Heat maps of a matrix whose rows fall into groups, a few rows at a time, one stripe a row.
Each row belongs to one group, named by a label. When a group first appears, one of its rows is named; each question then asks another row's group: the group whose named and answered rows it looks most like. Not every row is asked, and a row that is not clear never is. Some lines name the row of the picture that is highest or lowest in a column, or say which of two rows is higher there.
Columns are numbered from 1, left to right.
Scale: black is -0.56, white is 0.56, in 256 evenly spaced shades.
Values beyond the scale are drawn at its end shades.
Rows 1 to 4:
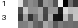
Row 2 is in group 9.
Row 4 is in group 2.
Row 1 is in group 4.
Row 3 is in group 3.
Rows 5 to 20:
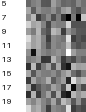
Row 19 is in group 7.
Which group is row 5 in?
2
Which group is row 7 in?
3
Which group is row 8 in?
4
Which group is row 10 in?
4
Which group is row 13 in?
2
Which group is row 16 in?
9
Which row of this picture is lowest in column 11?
7
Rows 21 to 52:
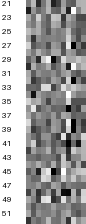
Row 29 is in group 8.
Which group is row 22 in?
9
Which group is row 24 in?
2
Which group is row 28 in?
2
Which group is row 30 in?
9
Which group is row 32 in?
4
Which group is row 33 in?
8
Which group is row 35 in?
4
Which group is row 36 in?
3
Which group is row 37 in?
7
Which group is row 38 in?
4
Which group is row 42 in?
9
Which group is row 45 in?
8
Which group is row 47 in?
2
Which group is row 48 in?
3
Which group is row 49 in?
8
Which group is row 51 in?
7
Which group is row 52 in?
9
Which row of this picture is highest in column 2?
36
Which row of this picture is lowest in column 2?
34
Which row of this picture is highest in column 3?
23
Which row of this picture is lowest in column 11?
41
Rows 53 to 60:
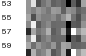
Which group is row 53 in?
3
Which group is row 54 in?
2
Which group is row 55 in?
7
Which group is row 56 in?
3
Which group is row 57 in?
9
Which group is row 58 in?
3
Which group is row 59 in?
7
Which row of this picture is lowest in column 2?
55
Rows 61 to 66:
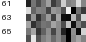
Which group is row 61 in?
8
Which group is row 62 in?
4
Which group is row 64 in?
4
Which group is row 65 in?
3
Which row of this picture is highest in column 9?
62
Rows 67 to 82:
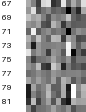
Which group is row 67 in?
8
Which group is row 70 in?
2
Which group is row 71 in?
3
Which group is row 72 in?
2
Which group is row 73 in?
7
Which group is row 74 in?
4
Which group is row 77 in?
2
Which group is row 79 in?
9
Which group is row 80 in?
9
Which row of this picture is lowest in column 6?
67
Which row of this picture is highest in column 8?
67
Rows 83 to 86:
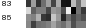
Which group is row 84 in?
4
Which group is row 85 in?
2
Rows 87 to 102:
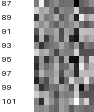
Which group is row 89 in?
9
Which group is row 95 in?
3
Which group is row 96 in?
9
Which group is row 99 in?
4
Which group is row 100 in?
4
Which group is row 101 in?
7
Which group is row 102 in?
2
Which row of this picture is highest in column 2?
87
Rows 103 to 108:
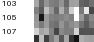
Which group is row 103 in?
7
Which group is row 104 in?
7
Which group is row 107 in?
4
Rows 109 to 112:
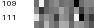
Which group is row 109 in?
3
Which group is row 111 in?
4
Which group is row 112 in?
2
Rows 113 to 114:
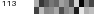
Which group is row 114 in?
9
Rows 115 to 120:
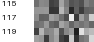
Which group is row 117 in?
8
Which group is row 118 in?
2
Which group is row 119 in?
9
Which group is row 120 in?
8
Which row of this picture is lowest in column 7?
120
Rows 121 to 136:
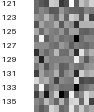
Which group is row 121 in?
8
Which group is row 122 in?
2
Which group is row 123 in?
7
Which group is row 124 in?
9
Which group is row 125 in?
7
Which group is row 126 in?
3
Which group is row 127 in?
2
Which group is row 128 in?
9
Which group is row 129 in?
7
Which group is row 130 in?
8
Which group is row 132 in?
4
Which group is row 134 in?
8
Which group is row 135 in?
7
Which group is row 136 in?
8
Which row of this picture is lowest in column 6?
134
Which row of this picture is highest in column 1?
132
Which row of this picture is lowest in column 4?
122
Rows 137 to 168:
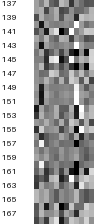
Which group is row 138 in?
8
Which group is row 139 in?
9
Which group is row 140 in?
7
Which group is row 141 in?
8
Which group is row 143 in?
7
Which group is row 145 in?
8
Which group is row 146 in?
3
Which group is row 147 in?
8
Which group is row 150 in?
7
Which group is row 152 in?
9
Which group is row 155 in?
9
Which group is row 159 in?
4
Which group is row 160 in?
3
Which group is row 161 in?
3
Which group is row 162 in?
8
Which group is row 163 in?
9
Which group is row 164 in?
4
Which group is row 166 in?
8
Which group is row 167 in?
9
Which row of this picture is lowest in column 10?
156
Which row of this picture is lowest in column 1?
152
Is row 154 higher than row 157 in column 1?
Yes
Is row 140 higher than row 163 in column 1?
Yes
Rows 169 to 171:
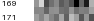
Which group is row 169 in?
3
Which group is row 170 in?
8
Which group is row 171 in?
7
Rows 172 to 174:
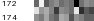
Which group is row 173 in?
4
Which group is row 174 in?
2
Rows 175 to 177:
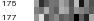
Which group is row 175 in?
4
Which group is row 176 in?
2
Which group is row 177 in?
3
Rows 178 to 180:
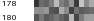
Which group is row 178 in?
9
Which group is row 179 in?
2
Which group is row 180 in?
8
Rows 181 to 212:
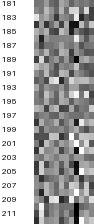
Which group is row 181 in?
2
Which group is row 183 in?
4
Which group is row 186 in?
7
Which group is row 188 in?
2
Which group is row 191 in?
2
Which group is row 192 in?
8
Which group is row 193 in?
7
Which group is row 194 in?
7
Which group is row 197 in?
2
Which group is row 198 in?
9
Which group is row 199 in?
7
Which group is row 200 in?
8
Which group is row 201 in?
7
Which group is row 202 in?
9
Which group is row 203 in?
2
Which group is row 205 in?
9
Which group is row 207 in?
7
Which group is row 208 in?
7
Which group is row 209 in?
8
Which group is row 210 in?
3
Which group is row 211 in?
3
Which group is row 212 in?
9
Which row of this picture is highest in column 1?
183
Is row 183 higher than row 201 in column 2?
Yes
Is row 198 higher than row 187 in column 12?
Yes
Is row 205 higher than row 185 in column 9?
No
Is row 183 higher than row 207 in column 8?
No
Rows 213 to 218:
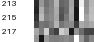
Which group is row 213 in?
9
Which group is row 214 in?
9
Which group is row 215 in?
9
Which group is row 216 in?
9
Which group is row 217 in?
2
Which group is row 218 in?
7
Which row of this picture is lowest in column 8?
217
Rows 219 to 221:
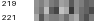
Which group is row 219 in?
2
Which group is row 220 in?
2
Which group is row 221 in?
7
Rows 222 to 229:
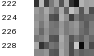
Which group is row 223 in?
7
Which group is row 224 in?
2
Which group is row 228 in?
4
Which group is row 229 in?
2
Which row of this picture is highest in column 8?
223
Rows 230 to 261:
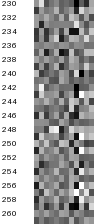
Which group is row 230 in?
3
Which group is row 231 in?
9
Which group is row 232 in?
7
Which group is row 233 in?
7
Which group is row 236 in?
2
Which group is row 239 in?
8
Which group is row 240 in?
4
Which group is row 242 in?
3
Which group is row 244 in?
7
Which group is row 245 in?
8
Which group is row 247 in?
2
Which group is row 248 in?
8
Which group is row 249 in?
9
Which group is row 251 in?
9
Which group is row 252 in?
7
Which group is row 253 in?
4
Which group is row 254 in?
9
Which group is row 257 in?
7
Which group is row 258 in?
9
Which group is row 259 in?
3
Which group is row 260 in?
2
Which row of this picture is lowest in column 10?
240
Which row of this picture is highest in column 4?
248
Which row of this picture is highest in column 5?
248
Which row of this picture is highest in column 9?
257
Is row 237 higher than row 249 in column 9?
Yes
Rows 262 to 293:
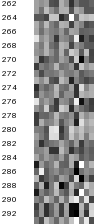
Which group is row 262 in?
2
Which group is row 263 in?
2
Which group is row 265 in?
2
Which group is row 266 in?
7
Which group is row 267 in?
4
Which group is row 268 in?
2
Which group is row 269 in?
7
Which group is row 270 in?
4
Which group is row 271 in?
9
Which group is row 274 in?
9
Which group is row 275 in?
9
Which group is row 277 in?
2
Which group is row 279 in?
9
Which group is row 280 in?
8
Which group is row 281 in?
8
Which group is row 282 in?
4
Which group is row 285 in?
9
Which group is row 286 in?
3
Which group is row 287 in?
4
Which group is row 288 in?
8
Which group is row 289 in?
9
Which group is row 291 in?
3
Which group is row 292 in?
3
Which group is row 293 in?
7
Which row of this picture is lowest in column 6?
288
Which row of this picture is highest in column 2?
286
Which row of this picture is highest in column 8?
264
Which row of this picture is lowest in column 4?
283
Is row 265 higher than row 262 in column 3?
Yes
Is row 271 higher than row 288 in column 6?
Yes
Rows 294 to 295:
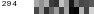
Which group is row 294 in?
2
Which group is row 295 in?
3
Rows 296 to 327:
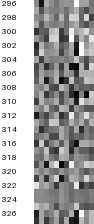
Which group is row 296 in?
7
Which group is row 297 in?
7
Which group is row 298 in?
7
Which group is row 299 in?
7
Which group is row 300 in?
8
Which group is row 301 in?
8
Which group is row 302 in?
9
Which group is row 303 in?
9
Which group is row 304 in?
7
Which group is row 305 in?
3
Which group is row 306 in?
9
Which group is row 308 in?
2
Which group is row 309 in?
3
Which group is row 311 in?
2
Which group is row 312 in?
8
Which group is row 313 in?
8
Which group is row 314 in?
4
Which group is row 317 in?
2
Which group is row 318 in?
2
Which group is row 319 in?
8
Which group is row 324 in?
2
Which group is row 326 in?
9
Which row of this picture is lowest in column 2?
296
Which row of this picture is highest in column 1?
322
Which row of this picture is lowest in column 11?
309
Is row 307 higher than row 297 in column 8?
Yes
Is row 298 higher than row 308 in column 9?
Yes
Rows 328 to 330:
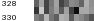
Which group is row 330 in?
2
